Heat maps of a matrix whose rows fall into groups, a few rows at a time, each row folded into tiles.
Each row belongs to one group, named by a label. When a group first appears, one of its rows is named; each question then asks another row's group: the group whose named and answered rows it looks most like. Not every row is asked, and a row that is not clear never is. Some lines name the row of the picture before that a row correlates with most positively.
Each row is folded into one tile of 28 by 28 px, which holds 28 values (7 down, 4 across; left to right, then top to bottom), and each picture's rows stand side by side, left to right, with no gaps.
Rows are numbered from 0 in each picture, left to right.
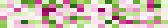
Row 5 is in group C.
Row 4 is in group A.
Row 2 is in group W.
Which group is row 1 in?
W
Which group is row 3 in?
W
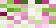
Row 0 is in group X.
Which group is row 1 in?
X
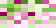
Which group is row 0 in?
X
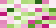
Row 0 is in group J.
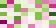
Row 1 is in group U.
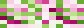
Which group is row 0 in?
A
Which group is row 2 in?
A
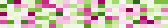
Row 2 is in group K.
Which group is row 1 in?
J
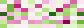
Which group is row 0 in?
A
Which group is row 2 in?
K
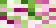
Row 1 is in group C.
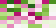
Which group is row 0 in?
X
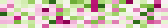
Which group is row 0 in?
K
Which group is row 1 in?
W
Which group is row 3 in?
C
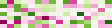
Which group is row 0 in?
C
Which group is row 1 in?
X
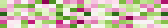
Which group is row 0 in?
K
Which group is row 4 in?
X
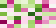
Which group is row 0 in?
C
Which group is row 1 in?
A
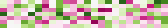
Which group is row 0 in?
K
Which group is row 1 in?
A
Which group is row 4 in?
X
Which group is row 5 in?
W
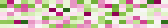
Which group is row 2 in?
J
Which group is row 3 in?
J
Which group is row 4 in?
U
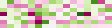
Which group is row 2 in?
K
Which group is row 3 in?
X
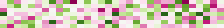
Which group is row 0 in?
X
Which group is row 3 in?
W
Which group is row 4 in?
K
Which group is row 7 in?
A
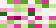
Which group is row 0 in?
X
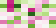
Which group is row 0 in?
C
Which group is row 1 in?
K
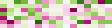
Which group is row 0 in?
W
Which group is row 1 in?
U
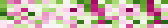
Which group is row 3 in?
C
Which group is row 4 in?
W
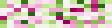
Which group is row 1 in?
K
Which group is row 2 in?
W
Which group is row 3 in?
C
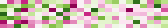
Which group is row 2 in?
A
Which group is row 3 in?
J
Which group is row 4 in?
W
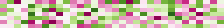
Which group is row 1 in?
C
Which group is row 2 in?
J
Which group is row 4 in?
X
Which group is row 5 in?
X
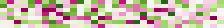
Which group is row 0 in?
A
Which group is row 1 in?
W
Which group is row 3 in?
U
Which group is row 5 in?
W
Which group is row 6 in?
X
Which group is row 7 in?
K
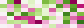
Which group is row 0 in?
U
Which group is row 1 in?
W
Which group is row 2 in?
U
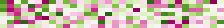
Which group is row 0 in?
C
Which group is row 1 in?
K
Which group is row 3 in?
U
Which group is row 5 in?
J
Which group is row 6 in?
C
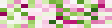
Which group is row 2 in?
A
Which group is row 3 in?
A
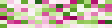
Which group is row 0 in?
A
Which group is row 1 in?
X
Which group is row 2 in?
K
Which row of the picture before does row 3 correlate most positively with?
1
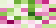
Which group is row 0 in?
W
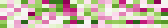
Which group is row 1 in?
X
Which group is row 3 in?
U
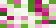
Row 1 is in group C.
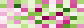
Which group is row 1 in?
U
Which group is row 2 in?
J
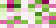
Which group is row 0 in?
C
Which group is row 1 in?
U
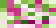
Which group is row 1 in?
C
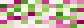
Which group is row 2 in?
C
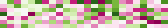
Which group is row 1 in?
X
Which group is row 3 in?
X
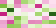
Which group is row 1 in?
K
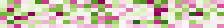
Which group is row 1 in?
X
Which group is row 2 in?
U
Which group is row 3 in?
U
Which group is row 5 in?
W
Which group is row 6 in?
U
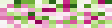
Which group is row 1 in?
W
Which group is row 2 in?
C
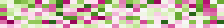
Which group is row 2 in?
C
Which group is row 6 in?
U
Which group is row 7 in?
C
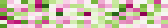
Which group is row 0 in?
A
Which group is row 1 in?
C
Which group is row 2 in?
K
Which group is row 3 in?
J
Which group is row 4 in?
A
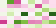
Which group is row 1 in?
K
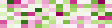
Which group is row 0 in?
J
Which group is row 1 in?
J
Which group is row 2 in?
U
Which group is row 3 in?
U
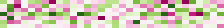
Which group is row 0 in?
A
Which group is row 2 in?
U
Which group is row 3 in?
K
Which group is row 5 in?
U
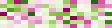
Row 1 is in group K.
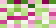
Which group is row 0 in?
X
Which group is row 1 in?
J
